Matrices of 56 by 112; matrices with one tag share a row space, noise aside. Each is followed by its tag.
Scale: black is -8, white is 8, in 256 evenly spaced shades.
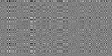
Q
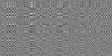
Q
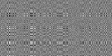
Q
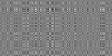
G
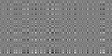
G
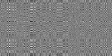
Q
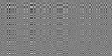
Q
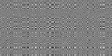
G
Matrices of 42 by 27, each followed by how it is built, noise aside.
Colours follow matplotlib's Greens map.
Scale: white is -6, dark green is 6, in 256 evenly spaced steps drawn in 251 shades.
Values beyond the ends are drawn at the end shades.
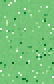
sparse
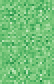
low rank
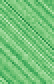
Toeplitz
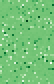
sparse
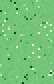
sparse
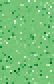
sparse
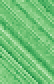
Toeplitz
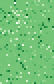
sparse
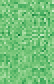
low rank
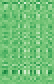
low rank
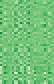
low rank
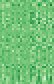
low rank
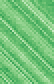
Toeplitz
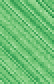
Toeplitz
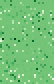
sparse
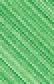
Toeplitz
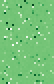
sparse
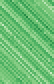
Toeplitz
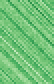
Toeplitz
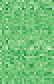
low rank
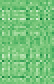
low rank
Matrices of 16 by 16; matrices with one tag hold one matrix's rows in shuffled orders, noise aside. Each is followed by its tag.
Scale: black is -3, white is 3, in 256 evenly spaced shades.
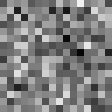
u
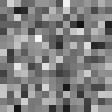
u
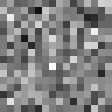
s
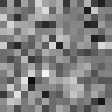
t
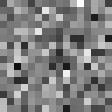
u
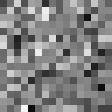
t
